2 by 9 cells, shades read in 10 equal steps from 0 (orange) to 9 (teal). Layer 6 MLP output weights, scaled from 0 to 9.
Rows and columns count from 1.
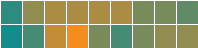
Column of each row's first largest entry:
1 1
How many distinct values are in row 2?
6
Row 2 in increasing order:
0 2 4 4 5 5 7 7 9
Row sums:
40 43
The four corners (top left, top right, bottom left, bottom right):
8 6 9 4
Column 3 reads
3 2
